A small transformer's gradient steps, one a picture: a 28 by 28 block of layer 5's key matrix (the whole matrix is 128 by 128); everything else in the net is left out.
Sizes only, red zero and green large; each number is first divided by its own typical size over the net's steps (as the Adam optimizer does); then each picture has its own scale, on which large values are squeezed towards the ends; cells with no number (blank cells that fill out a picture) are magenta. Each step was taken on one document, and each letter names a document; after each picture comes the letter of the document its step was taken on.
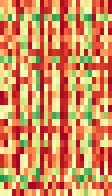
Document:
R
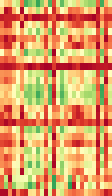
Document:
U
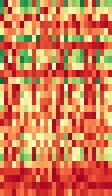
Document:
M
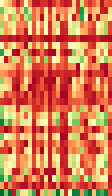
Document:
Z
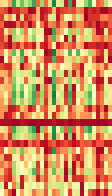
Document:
U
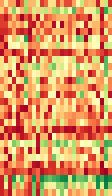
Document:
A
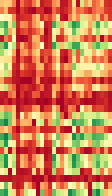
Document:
R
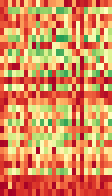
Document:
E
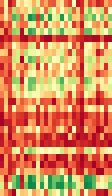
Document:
U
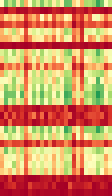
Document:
U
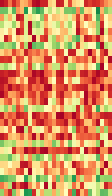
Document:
E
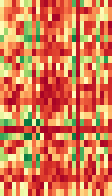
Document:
M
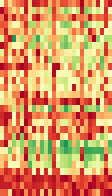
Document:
E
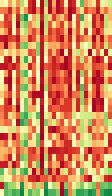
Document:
R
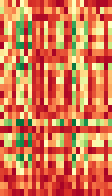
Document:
M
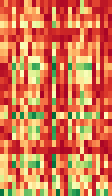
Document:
Z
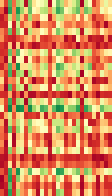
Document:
A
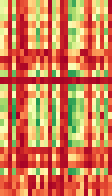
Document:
R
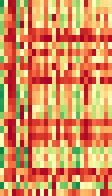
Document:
U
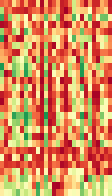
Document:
R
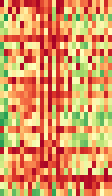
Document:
R
